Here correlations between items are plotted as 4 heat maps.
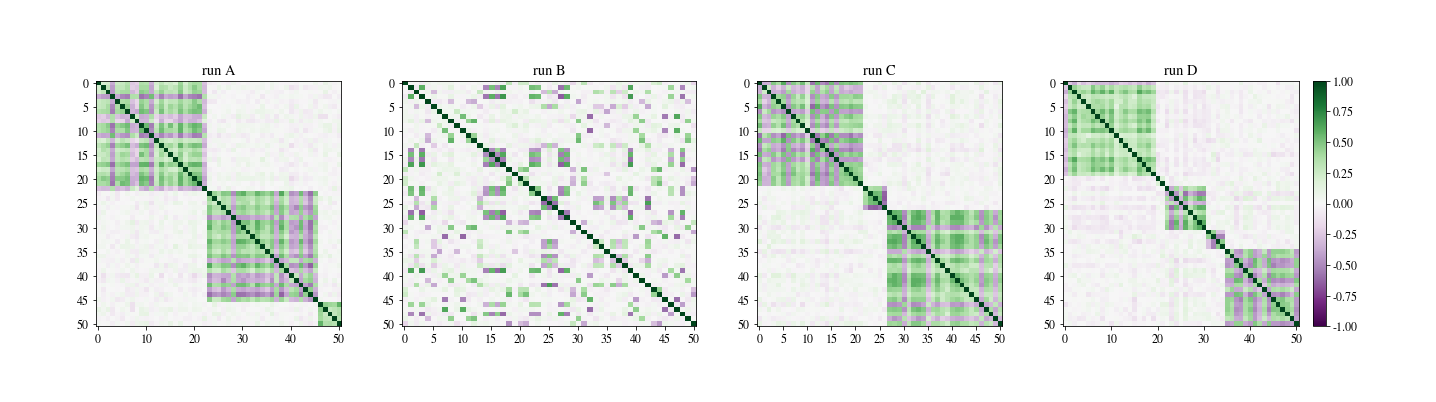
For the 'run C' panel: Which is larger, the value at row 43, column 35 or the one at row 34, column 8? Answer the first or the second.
the second
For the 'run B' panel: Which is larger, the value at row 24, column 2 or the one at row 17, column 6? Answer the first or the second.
the second
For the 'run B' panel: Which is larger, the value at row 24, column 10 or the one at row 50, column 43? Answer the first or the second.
the first
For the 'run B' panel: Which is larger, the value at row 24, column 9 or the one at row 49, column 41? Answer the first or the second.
the second
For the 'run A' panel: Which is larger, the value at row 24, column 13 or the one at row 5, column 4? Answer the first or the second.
the second
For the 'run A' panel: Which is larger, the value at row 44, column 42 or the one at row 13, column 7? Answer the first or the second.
the second
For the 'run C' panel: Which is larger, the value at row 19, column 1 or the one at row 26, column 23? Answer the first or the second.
the first
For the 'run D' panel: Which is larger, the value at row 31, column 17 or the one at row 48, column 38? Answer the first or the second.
the first
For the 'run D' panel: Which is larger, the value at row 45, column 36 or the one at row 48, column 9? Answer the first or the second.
the first
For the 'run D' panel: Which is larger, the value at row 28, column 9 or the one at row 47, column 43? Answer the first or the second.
the second
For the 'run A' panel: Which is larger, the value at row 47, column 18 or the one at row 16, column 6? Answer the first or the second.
the second
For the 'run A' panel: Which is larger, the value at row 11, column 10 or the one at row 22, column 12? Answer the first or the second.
the second
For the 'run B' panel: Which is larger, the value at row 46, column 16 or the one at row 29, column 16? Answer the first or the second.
the second
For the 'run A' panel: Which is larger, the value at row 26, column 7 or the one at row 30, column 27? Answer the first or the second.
the second
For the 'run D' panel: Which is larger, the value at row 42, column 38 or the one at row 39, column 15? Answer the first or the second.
the first
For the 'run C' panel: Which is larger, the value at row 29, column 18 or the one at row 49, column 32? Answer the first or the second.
the first
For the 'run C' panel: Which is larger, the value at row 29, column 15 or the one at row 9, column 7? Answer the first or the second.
the second
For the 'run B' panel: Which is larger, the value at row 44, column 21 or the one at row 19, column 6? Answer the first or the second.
the first
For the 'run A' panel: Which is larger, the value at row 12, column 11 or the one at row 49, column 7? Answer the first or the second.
the second
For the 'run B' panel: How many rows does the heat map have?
51
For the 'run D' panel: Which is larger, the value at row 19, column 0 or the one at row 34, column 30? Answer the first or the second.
the second
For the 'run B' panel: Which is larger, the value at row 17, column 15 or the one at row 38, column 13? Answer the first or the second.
the first
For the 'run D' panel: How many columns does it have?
51
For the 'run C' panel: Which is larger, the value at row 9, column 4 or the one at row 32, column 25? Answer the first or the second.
the first
